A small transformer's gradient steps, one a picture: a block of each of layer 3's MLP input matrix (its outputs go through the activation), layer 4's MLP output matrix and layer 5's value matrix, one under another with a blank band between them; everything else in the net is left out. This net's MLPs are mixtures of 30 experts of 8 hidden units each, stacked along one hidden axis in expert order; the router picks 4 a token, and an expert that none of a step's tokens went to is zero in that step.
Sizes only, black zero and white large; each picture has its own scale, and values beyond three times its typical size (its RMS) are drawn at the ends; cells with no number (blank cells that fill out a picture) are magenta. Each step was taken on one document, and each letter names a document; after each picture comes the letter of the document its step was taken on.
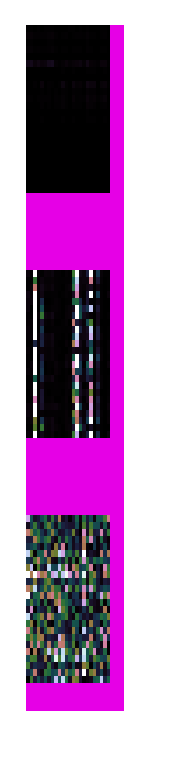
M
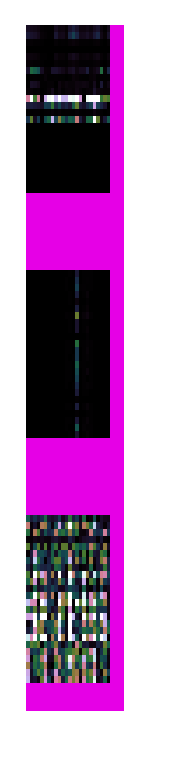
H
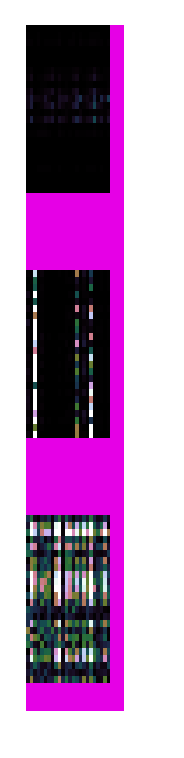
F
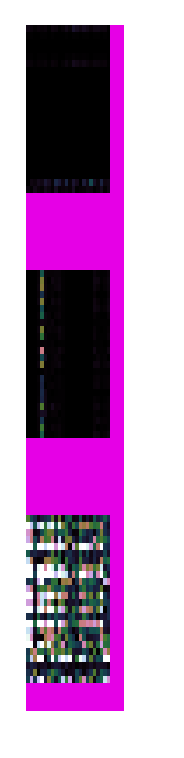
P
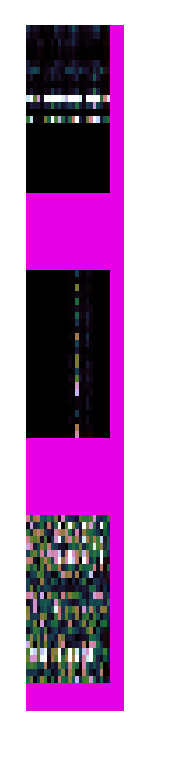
H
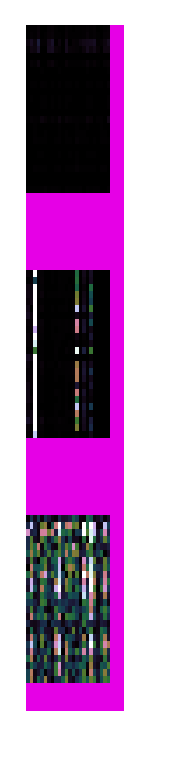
F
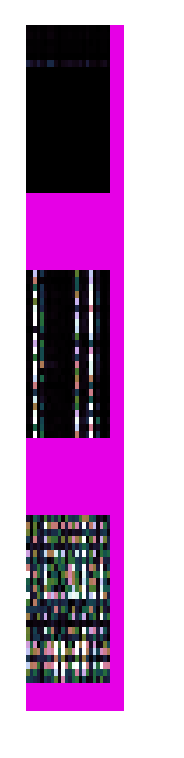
M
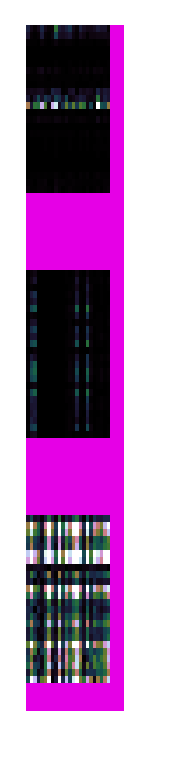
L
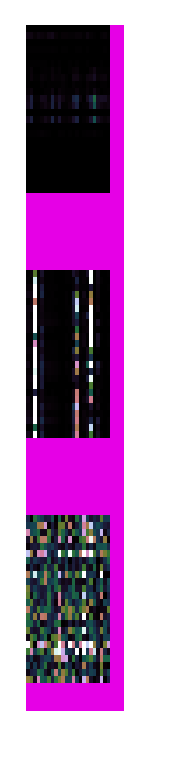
M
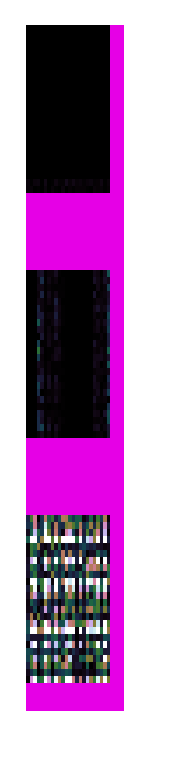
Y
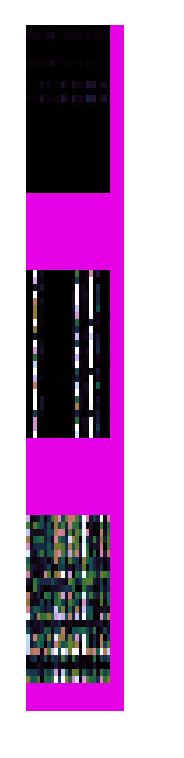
M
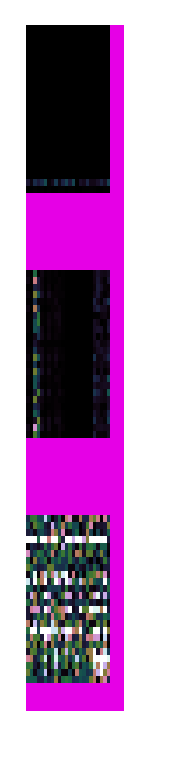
Y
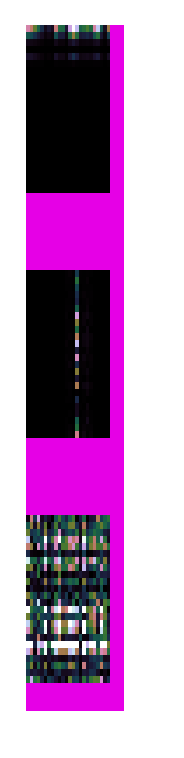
H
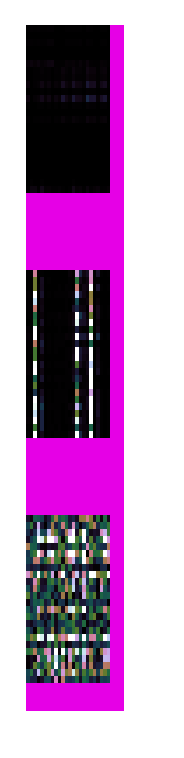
M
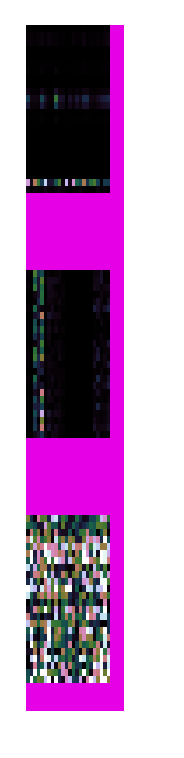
Y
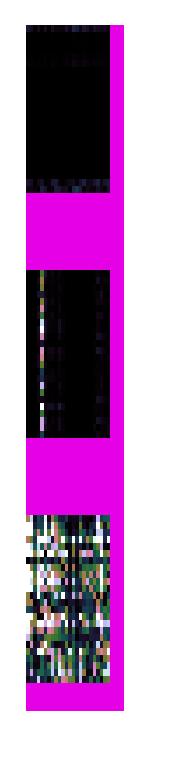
P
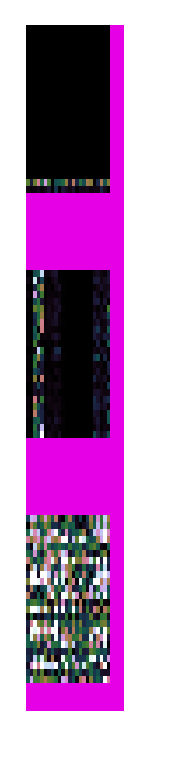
Y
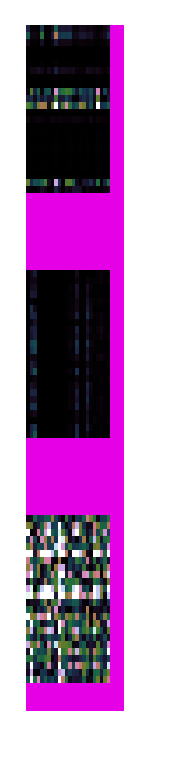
L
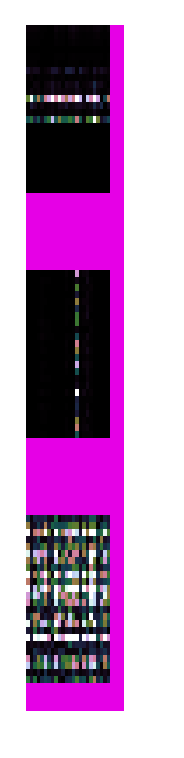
H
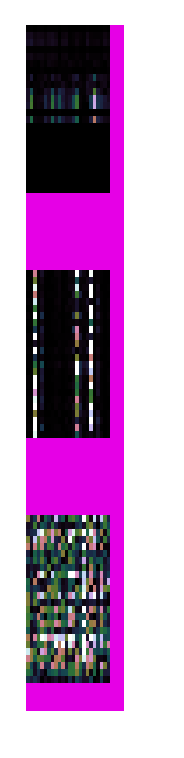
M
